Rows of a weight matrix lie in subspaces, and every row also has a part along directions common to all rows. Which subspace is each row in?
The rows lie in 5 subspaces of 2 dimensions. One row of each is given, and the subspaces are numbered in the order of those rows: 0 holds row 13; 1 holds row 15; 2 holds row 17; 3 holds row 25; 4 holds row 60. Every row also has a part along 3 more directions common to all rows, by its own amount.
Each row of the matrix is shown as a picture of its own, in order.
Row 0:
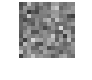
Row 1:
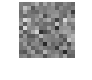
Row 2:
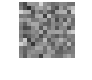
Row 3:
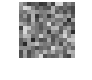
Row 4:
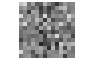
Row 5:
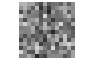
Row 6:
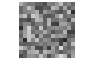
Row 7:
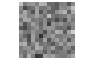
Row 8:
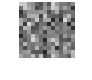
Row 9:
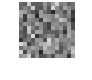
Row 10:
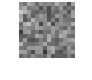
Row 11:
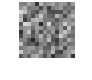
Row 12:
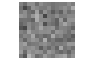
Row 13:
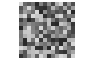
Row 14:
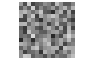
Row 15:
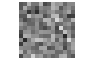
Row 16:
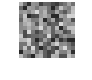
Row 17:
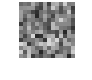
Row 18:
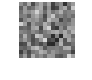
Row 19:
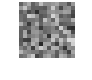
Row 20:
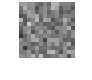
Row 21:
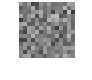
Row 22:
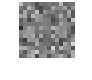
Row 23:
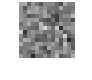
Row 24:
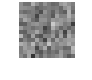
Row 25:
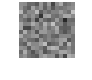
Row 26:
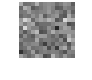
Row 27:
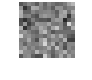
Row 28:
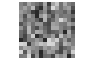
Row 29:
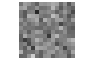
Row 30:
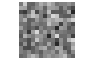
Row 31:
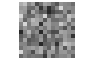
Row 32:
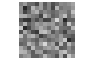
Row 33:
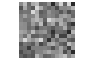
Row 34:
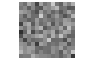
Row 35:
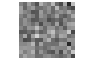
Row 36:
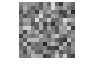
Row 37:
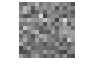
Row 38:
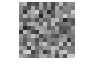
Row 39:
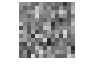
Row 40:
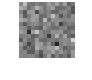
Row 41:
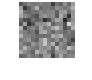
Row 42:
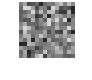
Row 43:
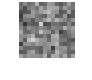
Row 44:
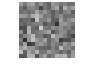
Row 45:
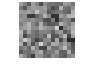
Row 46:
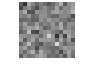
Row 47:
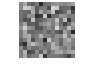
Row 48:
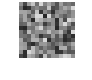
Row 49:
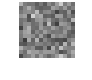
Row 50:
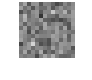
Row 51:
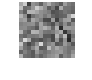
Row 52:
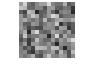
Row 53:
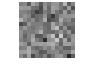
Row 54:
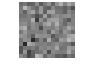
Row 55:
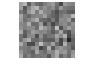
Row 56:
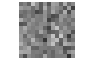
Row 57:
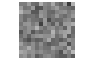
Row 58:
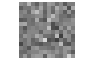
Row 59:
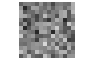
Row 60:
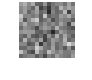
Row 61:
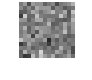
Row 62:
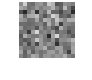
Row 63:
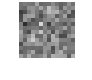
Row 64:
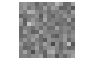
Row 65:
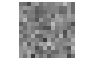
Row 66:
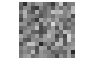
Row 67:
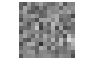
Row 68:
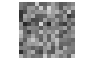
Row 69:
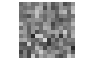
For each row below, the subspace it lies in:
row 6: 0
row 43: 4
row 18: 2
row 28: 2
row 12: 0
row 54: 0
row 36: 3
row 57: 4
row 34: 4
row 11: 4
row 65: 2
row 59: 3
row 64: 3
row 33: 4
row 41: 3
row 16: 1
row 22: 0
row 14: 2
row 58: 2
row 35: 4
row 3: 0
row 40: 1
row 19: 1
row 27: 3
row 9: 2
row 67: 1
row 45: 1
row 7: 0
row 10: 4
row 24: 2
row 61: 2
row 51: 1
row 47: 0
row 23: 1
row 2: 0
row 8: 3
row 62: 1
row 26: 3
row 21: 2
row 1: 3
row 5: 4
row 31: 4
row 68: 4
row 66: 1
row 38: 3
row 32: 3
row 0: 1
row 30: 1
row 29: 1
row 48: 0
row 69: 2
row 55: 1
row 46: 1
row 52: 1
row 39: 2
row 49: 0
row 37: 3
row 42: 0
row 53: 2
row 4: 4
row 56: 2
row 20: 3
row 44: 0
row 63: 4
